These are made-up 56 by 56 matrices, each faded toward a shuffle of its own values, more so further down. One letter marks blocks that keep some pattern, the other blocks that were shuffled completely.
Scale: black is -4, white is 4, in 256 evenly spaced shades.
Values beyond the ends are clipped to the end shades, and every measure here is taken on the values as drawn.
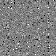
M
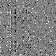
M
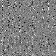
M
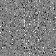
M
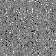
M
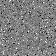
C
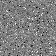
C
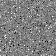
C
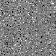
M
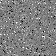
C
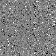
M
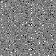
M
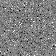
C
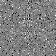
M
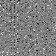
M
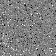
C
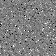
C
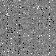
M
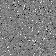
C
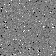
C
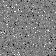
C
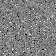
C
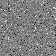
C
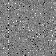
M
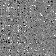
M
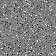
C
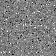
C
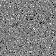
M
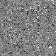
M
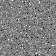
C
